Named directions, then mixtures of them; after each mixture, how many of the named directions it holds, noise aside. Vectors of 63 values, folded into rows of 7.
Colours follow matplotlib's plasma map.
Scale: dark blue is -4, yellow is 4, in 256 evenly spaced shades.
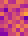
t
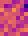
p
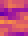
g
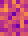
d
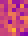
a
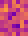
one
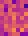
three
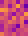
two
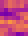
one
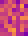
two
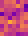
three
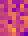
one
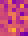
one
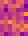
three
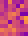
three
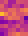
two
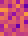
two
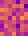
three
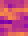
one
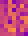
one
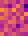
two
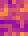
three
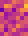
one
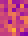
one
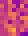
one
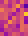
three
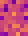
three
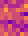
three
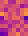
two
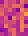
three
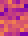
three
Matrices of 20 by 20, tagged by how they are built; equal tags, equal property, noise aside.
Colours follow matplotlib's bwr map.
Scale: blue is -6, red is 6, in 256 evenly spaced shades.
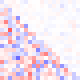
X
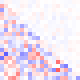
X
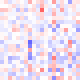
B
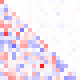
X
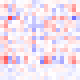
B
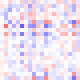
B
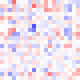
B
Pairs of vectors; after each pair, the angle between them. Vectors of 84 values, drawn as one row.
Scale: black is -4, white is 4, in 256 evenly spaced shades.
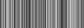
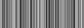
partly opposed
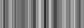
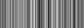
partly opposed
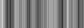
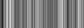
nearly opposite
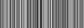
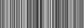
nearly parallel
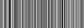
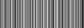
partly aligned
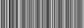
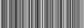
partly aligned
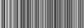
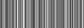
partly opposed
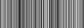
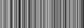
partly aligned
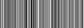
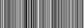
nearly parallel
